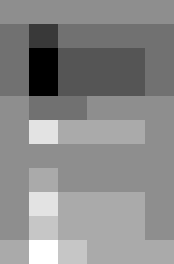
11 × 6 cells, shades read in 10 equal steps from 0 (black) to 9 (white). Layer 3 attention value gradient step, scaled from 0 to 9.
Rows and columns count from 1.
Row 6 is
5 8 6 6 6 5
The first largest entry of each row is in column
1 1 1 1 1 2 1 2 2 2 2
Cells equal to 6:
14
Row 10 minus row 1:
0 2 1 1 1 0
